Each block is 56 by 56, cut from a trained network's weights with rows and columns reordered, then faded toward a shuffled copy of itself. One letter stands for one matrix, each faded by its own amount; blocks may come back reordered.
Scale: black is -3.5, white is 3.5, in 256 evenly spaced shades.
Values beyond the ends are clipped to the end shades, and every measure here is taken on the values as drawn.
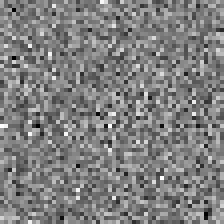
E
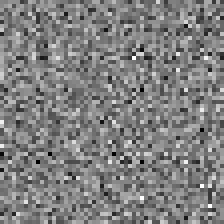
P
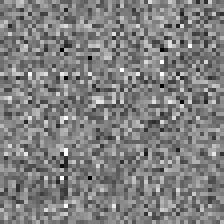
P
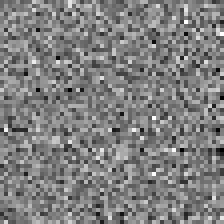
P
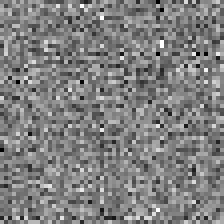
P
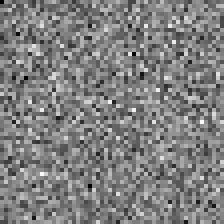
E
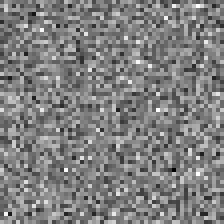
E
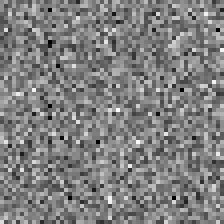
E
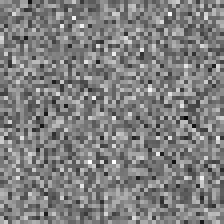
E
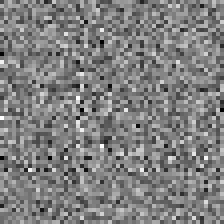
P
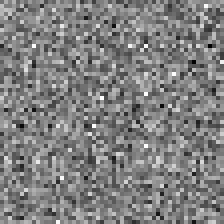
E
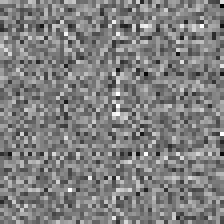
P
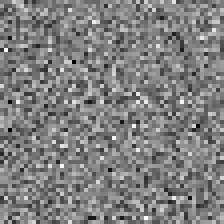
E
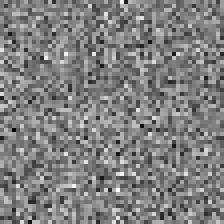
E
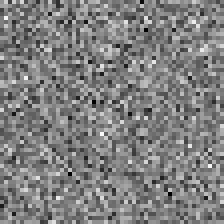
E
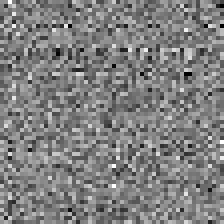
P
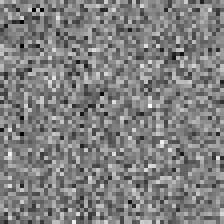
E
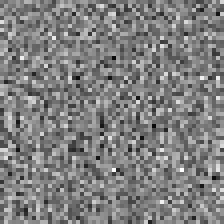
E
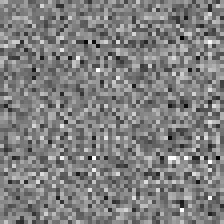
P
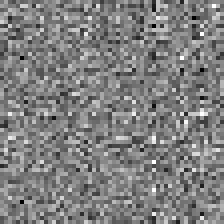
P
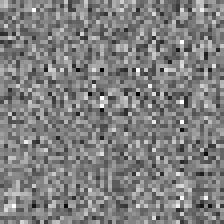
P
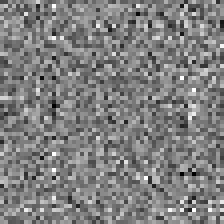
P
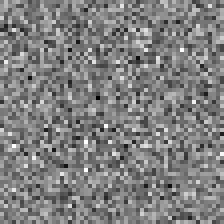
E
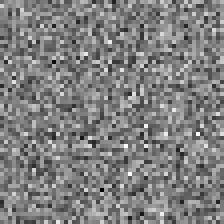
E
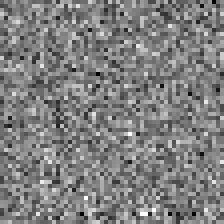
E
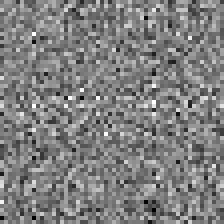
P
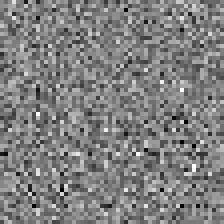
P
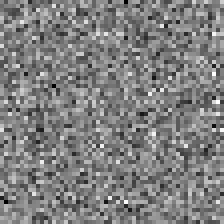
E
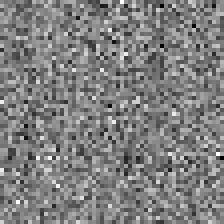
E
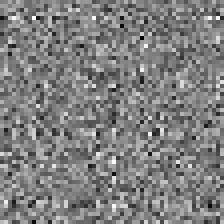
P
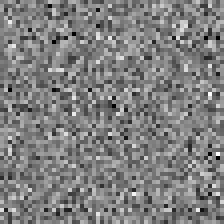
P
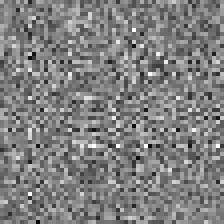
P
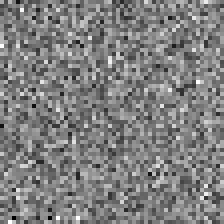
E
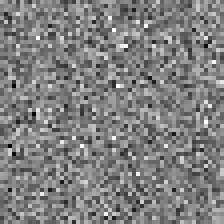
E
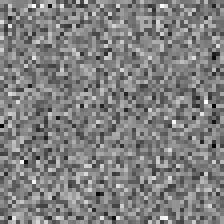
E
